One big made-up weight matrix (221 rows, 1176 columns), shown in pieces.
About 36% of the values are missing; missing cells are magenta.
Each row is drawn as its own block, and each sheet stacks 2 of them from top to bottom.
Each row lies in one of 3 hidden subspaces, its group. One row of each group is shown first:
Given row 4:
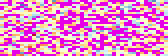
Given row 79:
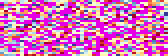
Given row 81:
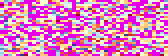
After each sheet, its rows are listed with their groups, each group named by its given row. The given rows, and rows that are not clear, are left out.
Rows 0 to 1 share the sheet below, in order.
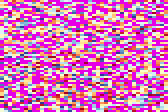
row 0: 81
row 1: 81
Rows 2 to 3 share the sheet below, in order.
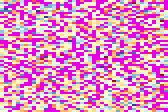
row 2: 81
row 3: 79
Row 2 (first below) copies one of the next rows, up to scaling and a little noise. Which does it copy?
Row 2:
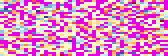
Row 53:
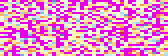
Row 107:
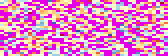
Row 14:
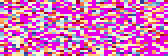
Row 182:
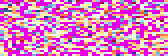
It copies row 182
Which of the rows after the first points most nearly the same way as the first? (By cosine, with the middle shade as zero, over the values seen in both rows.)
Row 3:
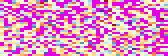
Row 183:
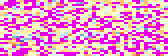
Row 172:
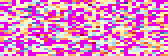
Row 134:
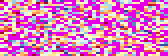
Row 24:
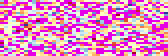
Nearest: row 134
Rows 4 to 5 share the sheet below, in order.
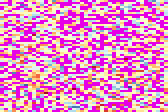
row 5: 4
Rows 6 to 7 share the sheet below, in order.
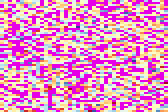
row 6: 4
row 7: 4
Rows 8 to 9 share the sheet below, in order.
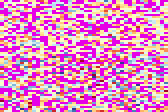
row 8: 81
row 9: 4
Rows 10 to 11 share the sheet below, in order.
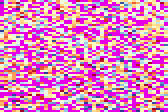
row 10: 81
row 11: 81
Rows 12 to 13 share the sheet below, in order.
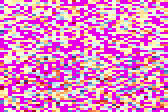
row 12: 79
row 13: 79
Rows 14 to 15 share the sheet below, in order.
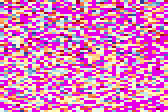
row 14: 81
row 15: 81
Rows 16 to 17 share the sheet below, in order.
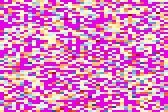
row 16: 81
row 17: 4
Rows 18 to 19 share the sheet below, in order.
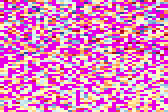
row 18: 81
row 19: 79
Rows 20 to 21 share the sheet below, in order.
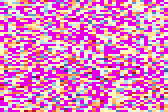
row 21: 79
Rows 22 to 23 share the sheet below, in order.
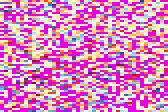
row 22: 81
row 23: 79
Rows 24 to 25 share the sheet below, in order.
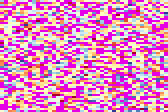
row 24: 79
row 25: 4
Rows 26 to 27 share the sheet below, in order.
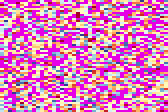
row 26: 81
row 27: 81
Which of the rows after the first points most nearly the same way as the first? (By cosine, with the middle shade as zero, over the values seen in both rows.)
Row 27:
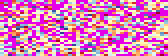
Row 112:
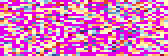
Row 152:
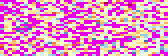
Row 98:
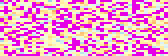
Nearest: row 112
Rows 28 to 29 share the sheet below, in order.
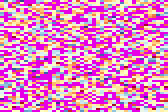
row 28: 81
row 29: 79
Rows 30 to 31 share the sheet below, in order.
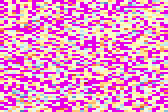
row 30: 79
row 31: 81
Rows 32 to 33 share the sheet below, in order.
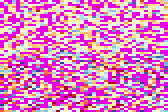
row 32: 81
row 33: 4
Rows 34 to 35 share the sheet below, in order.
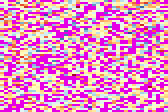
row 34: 4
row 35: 81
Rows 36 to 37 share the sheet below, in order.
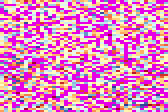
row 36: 81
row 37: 81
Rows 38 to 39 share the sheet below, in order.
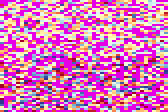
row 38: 79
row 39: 79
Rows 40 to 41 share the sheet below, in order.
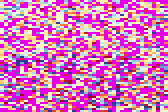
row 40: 4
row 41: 4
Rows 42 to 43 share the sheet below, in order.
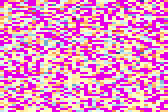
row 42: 81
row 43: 4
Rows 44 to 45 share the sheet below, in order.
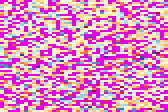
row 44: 81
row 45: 81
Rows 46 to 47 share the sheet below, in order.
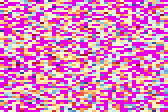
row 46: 4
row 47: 81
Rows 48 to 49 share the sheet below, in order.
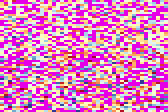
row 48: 81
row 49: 4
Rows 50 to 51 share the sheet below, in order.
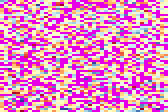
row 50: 81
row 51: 81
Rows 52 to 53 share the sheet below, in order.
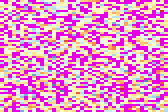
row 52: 4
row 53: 81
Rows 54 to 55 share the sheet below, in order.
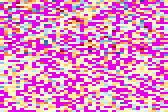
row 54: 81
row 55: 79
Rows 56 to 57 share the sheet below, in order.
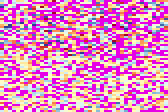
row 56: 79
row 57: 4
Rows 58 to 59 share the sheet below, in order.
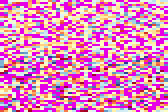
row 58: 4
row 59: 4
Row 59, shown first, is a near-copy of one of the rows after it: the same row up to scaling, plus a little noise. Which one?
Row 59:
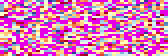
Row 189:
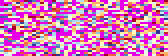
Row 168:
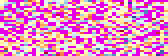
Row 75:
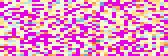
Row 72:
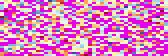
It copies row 72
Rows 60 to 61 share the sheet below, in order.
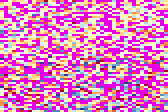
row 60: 79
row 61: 81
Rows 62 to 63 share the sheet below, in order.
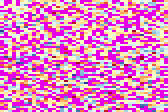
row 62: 79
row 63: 81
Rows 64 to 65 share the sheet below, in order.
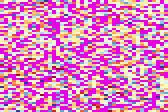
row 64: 79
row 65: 4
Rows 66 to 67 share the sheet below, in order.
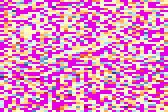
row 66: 4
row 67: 4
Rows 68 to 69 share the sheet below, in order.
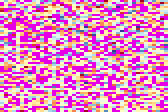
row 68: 81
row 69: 4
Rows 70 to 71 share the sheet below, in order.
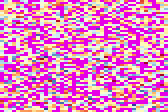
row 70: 81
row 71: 79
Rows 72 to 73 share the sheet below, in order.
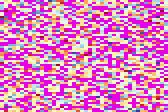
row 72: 4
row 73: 81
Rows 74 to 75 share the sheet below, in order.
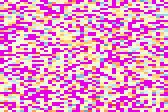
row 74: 81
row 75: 4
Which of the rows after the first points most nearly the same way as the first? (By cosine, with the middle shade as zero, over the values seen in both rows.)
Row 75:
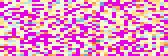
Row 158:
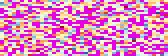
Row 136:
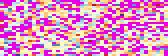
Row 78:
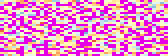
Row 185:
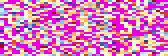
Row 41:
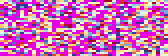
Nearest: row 136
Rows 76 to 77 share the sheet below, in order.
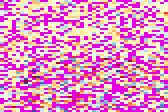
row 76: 79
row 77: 79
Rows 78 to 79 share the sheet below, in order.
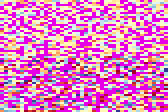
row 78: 81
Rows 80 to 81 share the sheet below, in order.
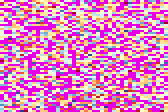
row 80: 4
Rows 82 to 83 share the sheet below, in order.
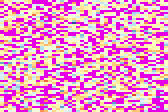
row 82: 79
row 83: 81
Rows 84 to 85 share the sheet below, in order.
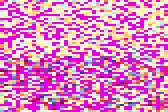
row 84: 79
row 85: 4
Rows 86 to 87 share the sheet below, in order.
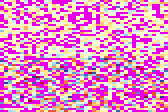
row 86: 81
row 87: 79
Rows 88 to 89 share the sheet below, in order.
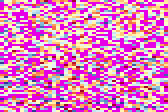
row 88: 79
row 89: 79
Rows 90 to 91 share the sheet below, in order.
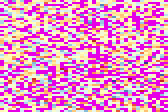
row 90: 81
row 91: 79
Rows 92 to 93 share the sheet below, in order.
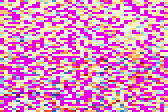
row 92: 81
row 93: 4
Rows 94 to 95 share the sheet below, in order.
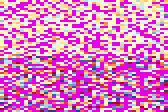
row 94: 4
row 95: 4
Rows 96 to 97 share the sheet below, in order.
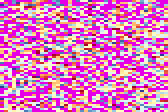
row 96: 81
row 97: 79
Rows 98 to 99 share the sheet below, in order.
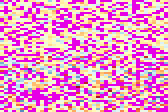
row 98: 81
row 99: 81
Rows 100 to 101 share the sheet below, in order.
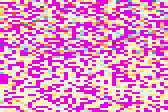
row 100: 79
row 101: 4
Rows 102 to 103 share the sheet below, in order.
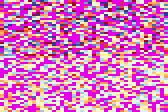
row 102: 79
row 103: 81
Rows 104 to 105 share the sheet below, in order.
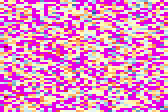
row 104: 4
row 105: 4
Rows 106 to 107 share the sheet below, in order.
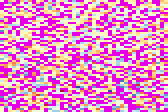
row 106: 81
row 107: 81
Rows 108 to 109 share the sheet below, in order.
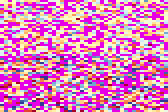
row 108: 4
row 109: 79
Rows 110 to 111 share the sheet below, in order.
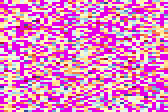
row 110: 79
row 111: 79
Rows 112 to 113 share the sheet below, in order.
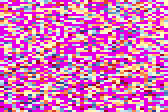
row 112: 81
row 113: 81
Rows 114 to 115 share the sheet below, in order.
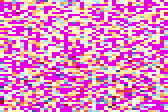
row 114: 79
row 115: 79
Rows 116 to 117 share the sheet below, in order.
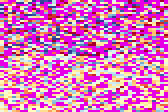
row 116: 4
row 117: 81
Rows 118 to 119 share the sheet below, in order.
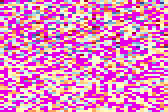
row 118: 4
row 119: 79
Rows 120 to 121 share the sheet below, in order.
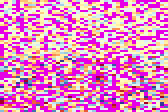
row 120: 81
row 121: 79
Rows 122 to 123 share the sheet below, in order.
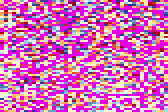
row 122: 79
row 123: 79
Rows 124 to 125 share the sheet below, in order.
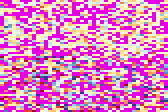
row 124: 79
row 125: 79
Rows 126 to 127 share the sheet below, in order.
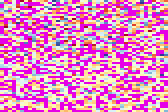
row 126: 81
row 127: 81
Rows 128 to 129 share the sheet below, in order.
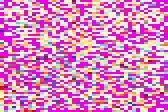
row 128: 79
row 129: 79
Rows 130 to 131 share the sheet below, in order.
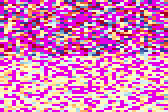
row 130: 79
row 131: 4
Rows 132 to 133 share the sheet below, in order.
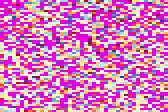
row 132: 4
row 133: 79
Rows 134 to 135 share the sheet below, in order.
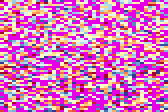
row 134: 79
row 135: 4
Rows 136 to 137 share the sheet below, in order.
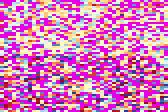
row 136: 4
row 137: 79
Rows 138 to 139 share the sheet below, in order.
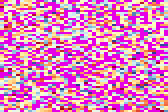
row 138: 79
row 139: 81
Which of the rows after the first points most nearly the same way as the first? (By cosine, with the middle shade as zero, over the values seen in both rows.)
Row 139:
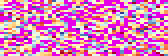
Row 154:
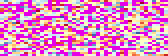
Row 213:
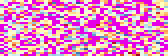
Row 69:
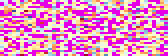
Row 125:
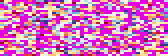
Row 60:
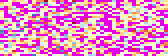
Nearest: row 213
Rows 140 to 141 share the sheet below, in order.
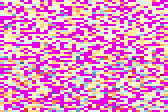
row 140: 79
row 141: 81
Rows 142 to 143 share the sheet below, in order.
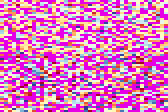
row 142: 4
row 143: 4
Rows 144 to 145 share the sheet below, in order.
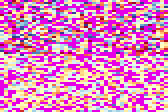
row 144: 81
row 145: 4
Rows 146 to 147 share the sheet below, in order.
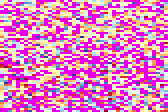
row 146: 4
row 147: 81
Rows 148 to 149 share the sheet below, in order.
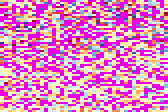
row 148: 79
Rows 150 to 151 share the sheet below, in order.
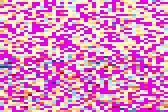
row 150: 79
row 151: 81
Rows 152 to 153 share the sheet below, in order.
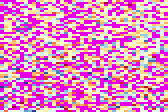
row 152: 79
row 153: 79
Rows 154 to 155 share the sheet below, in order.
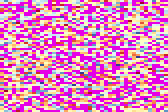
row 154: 81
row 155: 4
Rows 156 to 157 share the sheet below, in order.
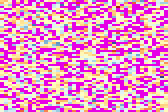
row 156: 81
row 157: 4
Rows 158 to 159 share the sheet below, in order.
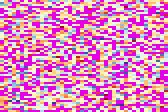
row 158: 81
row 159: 4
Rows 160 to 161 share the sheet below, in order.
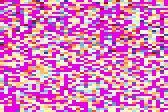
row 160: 79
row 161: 4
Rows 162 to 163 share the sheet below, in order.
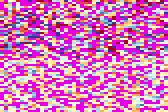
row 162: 4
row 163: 81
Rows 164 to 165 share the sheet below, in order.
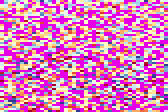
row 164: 4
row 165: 4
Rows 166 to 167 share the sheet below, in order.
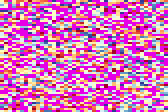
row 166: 81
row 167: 4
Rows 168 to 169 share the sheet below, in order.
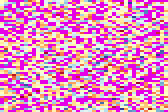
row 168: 4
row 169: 81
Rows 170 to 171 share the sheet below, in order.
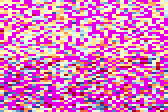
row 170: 79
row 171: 81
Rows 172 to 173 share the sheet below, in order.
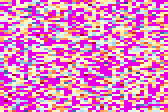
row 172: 4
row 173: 4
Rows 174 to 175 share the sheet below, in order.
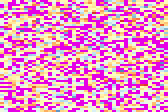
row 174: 79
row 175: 4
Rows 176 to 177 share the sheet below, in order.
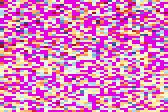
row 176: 79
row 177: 79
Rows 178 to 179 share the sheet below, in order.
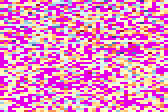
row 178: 81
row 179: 79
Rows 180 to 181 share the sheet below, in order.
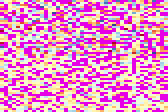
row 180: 79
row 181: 4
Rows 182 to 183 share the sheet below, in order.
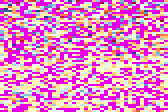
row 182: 81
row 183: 81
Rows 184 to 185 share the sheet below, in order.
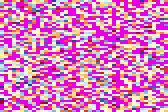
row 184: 81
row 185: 79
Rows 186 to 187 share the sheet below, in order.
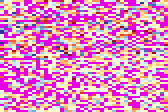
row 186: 79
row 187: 79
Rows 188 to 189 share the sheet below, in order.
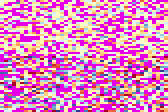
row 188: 81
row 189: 4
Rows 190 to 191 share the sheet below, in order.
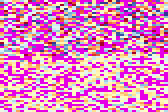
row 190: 79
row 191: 4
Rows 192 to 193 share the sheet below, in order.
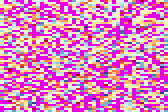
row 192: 81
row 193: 4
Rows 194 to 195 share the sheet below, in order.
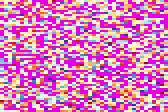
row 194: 4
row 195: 79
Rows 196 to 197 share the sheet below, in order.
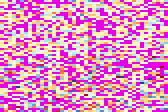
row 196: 4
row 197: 4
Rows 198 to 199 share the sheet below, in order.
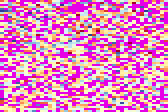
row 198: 81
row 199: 79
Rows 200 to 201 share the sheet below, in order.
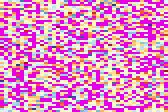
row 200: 4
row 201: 4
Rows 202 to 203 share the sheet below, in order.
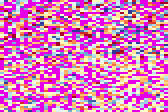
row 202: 81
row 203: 81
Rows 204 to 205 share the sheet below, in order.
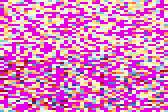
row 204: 4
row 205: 4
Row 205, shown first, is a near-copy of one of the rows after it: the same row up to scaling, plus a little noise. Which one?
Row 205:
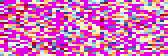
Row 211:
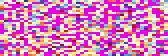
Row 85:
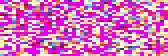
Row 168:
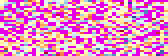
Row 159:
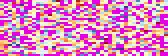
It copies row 85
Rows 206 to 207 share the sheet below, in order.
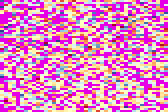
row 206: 79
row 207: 4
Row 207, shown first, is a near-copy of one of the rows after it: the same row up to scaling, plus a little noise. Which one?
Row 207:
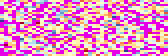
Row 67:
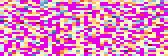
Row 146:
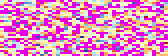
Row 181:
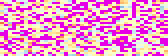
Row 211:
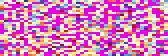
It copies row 67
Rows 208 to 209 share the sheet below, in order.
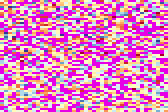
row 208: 81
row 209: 4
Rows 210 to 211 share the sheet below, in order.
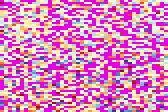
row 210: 81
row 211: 4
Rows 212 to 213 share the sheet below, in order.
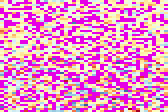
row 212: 79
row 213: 81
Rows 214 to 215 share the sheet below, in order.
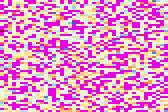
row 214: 79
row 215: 81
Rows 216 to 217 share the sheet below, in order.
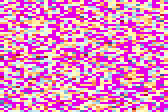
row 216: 4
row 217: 79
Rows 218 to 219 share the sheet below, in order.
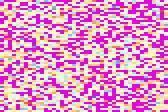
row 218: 4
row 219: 81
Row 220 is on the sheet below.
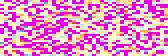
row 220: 79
